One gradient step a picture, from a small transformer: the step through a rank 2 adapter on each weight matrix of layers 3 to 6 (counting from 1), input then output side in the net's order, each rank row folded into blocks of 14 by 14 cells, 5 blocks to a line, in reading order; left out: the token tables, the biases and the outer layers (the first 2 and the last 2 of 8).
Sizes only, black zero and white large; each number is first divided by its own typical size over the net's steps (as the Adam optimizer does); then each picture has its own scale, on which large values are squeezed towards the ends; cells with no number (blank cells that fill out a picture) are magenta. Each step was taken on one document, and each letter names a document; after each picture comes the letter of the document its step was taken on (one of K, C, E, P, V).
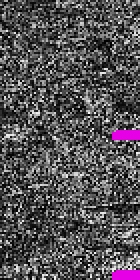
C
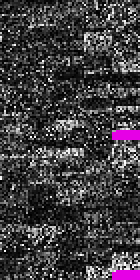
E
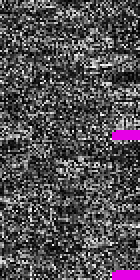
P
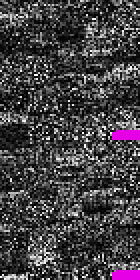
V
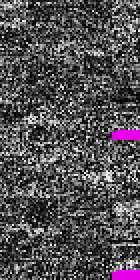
C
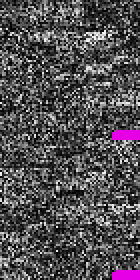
P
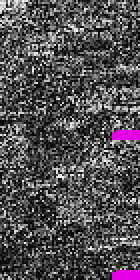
C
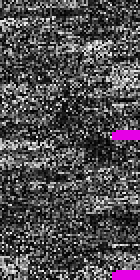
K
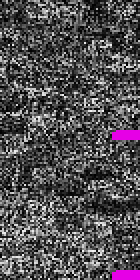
P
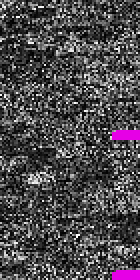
K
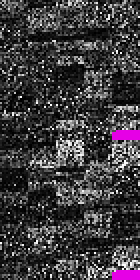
E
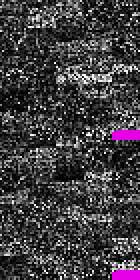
V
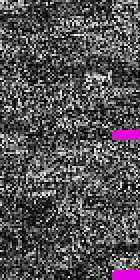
C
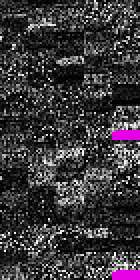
E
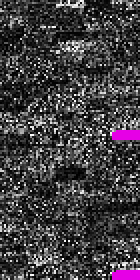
V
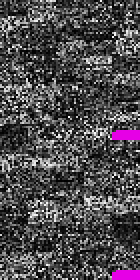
K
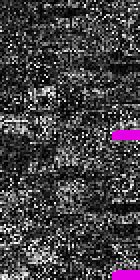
V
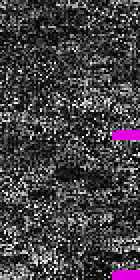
V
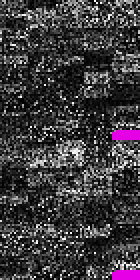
E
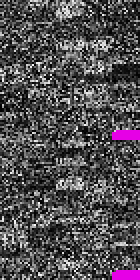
P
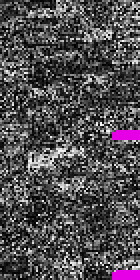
C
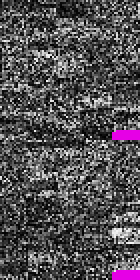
C
